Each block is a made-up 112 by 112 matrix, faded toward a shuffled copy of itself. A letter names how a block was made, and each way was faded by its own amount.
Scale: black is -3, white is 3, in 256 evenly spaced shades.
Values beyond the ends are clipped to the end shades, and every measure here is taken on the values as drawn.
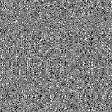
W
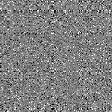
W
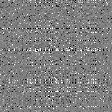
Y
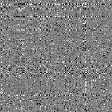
Y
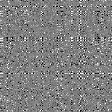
Y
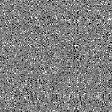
W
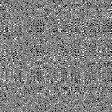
W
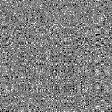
W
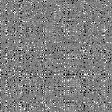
Y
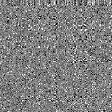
W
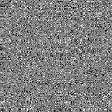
W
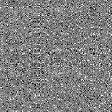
W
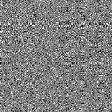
W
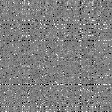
Y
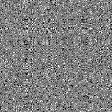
W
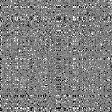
Y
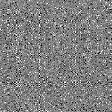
W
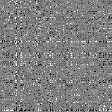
Y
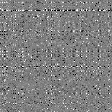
Y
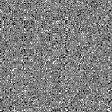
W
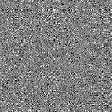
W
